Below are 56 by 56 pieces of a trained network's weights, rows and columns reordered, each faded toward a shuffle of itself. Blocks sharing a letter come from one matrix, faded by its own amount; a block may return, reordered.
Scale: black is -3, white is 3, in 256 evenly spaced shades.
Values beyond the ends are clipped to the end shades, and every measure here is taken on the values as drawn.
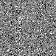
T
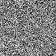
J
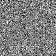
J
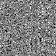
T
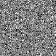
T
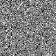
T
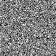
J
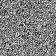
J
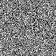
J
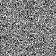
T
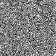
T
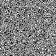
T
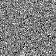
T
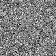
J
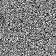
J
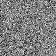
J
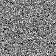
J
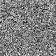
J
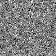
T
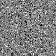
T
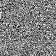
J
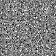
T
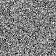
J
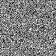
J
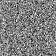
J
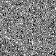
T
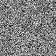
J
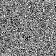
J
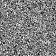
J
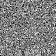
J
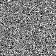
J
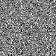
T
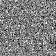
J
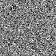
J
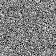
J
